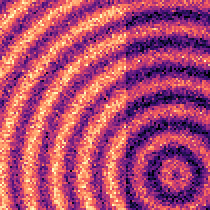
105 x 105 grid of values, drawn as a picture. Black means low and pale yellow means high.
Mirror symmetry: none. Rings: centred on the bottom right. Seam: vertical, 60% of the way across, the left part higher. Average level on the scale: 50%.
